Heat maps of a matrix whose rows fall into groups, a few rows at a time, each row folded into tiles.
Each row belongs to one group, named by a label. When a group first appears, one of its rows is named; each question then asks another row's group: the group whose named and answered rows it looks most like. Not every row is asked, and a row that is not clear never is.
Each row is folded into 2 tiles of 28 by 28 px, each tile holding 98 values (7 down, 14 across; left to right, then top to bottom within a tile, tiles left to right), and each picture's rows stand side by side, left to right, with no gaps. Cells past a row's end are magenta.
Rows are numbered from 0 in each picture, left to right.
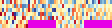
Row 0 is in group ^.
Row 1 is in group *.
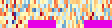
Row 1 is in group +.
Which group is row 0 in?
^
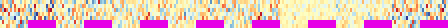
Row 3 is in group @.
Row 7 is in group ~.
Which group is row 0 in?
~
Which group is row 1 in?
*
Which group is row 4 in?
+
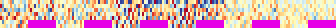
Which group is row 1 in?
@
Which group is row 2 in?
*
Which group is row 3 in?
*
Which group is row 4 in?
+
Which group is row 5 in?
~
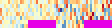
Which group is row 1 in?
+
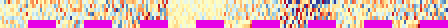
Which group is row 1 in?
~
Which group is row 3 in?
~
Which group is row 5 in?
*
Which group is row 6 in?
@
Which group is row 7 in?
^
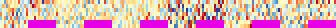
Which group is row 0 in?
@
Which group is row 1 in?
@
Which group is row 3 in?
+
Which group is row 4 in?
^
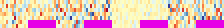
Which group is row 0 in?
^
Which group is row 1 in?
~
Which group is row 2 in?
~
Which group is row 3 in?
~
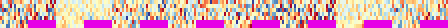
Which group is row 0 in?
+
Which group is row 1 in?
~
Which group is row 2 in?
~
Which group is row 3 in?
@
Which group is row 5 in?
+
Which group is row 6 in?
^
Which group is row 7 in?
+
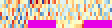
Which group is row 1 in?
^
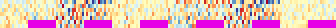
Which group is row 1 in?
*
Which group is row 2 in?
^
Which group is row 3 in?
@
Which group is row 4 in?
*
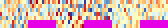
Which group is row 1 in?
^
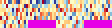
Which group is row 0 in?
*
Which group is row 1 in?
~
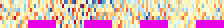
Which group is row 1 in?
*
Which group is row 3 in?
+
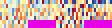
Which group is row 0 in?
*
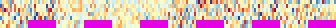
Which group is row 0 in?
~
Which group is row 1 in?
~
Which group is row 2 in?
~
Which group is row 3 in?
@
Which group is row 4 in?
~
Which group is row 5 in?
*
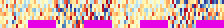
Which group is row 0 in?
^
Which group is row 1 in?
+
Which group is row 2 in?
^
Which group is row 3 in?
*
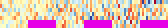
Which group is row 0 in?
+
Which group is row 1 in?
~
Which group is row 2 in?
*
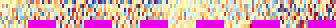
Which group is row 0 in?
@
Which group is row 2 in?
*
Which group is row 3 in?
@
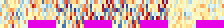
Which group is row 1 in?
+
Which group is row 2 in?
+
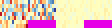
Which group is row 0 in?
^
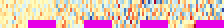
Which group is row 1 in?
~
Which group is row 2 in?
*
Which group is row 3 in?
^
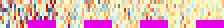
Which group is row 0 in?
+
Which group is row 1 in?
@
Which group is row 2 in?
@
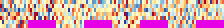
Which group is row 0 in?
+
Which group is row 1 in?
*
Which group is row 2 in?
^
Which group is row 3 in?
@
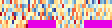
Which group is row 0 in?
^
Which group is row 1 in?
*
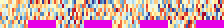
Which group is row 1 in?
*
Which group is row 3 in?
+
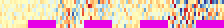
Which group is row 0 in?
^
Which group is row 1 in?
@
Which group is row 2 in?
@
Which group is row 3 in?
*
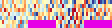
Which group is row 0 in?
~
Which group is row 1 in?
*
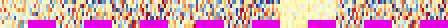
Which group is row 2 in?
+
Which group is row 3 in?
^
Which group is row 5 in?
^
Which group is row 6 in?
*
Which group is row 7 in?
+
